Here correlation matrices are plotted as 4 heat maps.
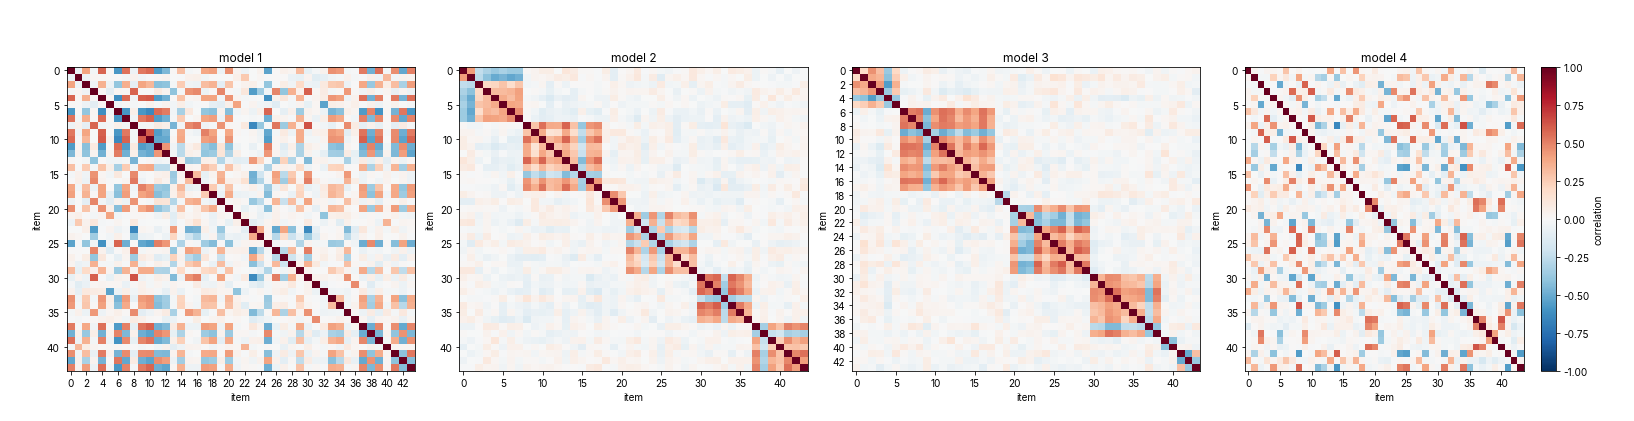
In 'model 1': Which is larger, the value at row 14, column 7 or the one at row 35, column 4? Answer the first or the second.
the first
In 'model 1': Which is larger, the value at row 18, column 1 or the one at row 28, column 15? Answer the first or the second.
the second
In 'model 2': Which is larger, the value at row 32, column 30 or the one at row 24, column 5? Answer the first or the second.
the first
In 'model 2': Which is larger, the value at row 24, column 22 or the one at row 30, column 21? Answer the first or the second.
the first
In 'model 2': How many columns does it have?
44
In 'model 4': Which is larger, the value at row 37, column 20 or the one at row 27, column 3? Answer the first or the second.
the first
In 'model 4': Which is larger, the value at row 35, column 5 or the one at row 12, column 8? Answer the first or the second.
the first
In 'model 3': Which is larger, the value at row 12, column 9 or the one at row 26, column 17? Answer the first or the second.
the second
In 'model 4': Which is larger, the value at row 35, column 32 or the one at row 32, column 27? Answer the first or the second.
the second
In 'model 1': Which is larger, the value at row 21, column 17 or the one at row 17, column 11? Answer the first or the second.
the first
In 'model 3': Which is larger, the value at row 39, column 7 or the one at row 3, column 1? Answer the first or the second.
the second
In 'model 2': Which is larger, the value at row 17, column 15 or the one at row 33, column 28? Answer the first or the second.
the second
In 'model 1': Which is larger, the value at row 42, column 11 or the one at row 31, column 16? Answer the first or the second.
the first
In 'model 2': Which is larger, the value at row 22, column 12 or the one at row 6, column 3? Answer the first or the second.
the second
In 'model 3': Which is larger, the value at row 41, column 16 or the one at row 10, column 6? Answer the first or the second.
the second
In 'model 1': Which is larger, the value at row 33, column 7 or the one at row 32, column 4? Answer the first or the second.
the first
